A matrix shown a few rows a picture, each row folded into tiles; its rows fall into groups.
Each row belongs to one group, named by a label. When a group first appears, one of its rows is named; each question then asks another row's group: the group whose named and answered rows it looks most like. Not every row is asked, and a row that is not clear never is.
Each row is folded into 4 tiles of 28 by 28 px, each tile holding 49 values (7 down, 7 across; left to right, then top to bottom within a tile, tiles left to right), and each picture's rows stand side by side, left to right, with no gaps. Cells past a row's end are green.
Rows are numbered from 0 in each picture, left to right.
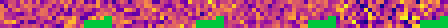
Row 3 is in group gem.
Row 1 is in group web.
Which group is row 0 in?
web
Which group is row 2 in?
gem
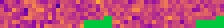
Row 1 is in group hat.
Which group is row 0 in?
web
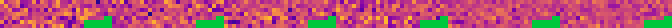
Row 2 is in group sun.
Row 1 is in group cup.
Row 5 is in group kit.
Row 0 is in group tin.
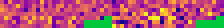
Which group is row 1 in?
sun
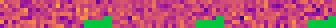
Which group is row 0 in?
tin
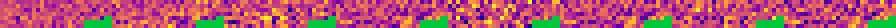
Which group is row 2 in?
sun
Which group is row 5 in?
web
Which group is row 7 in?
web
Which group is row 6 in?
hat
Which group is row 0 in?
kit
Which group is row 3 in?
web
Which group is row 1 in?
tin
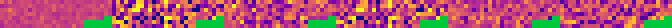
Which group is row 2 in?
gem
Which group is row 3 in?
hat
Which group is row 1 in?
hat
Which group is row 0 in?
cup
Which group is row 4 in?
kit
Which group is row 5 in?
web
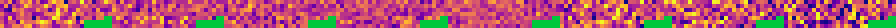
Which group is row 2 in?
hat
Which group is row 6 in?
tin
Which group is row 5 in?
cup
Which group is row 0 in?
cup
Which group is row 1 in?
kit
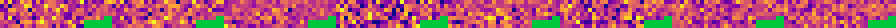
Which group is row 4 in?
sun
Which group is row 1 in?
cup
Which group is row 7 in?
kit
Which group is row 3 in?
gem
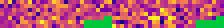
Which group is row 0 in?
cup
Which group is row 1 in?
sun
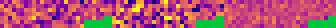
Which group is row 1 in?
hat
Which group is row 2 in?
kit
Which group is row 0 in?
gem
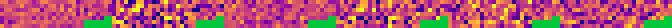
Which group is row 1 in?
hat
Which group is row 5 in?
web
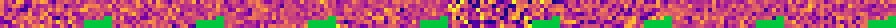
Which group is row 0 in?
kit
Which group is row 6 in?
kit
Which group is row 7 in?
hat
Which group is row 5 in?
web
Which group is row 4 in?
gem
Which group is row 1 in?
cup
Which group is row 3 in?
sun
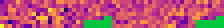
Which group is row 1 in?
tin
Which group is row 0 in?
sun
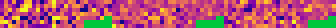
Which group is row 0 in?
hat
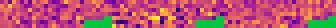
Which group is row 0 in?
gem
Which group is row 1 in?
sun
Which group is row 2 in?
tin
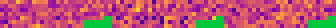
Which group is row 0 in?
kit
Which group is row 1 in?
hat
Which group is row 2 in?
cup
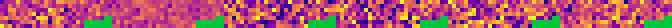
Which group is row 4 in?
tin
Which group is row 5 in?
cup
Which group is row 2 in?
gem
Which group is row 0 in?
sun
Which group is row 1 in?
web
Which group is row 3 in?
gem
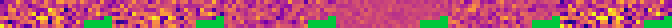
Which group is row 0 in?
sun
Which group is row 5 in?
sun
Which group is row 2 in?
gem
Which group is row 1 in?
sun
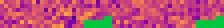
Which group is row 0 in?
tin
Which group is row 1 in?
web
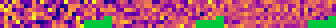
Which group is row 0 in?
gem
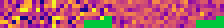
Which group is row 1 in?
tin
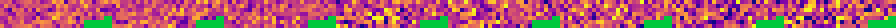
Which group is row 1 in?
tin
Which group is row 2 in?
kit
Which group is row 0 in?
cup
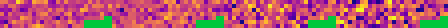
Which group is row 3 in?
hat
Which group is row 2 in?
cup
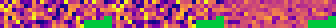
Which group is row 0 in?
gem
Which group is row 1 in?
gem
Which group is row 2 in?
sun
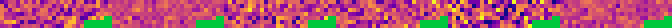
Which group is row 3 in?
web
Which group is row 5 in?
web
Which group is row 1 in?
hat
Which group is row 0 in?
web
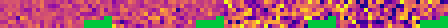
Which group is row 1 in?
sun
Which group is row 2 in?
tin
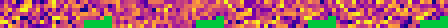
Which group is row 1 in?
tin
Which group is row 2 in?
tin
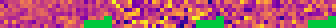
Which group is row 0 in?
web
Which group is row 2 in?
kit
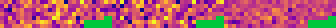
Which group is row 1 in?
cup
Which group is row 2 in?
sun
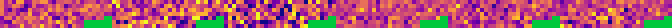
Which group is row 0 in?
kit
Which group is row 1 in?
tin
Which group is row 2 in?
gem
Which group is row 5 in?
sun
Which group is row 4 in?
gem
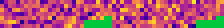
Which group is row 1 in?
cup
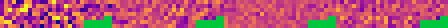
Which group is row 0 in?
hat
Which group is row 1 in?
tin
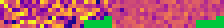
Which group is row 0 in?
tin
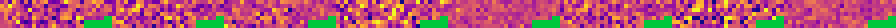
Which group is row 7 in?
web
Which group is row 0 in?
gem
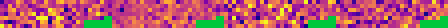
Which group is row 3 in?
web
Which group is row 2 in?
cup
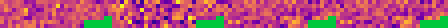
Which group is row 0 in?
tin
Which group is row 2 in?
web
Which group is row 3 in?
web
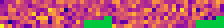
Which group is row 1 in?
tin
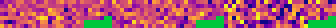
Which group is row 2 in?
gem
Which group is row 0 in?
sun
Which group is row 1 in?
tin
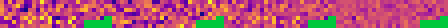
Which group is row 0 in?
kit
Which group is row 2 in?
kit
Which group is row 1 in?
web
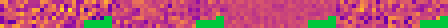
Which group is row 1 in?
web
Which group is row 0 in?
tin
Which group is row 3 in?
hat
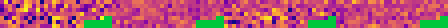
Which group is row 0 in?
hat
